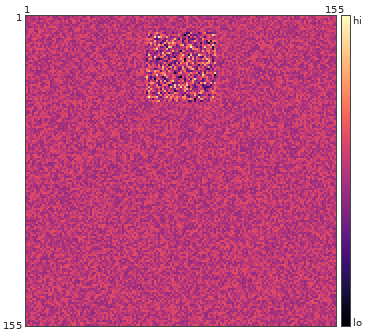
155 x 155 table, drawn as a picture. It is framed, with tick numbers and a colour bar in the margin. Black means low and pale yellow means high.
An odd patch, rougher than its surroundings, sits in the top middle. There are no regular stripes. No overall slope runs across the table. The texture is fine-grained noise. The top middle is the roughest part. Neither half mirrors the other.
